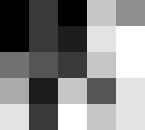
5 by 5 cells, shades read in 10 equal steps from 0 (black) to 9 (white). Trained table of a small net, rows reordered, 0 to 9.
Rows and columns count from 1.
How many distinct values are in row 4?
5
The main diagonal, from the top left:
0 2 2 3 8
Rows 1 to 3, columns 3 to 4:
0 7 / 1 8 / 2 7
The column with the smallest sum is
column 2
